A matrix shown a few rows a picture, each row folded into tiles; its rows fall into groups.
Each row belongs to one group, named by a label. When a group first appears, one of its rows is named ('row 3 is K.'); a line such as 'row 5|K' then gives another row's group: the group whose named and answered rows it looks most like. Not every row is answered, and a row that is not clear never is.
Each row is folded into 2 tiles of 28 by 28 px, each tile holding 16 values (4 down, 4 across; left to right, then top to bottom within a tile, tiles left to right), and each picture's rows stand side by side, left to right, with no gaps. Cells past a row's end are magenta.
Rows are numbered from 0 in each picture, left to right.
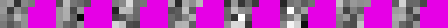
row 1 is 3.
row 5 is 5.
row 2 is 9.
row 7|3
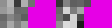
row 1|5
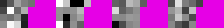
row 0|5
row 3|3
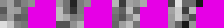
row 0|9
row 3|3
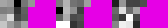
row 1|9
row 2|5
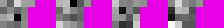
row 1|9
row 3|9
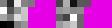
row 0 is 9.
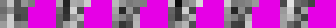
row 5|3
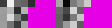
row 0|3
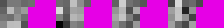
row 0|5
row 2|3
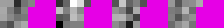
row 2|3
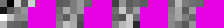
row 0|9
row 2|5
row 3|3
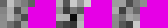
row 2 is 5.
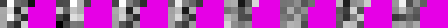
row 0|3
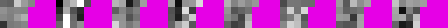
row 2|9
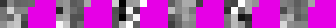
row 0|5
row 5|9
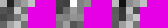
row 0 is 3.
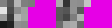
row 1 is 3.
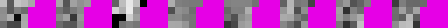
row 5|3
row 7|5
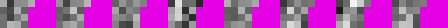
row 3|3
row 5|5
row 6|9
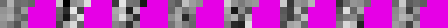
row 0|3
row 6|5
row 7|3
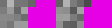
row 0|3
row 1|3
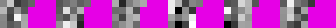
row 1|5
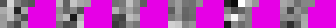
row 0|3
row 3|9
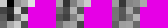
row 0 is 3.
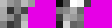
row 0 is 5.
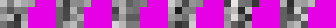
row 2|9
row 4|3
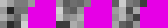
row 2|3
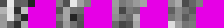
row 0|3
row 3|9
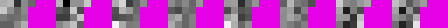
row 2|9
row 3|9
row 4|9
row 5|3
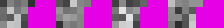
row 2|5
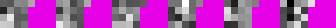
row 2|5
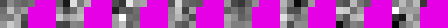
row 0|5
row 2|9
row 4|9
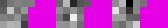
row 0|5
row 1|5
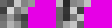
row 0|5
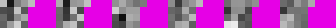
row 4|9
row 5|9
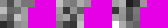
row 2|9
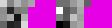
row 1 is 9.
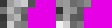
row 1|9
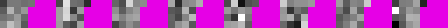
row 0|5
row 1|3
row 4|5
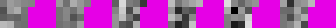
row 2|3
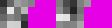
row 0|5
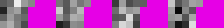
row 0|9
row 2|5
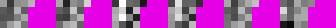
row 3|3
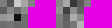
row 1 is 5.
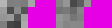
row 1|9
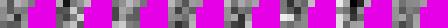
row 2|9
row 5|9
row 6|9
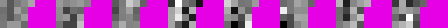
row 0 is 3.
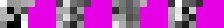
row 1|3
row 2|9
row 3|3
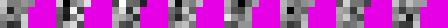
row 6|3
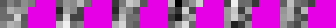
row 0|5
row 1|9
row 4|3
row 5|3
